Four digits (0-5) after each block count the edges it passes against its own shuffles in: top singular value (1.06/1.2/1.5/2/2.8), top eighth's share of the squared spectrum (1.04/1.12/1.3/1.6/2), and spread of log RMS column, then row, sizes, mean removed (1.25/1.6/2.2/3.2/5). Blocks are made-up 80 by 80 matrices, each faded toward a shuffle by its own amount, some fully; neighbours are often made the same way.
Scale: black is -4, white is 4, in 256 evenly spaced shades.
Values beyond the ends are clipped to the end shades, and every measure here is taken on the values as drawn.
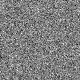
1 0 0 0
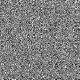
3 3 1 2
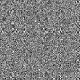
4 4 2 2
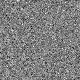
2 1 0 0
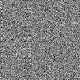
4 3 2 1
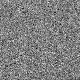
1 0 0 0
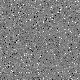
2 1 0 0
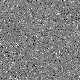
0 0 0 0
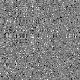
4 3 2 1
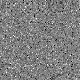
3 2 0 0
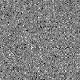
3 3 1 1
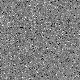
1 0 0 0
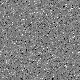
0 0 0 0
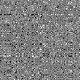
4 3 2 2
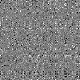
4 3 2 2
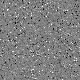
0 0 0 0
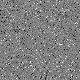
2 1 0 0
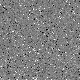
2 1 0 0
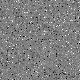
2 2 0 0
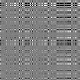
5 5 4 4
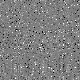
3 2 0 1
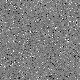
1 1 0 0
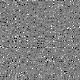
4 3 2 2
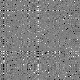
5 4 2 2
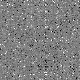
3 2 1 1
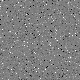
0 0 0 0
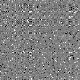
4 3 2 2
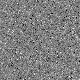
0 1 0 0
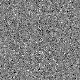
1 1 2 0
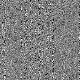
1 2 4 0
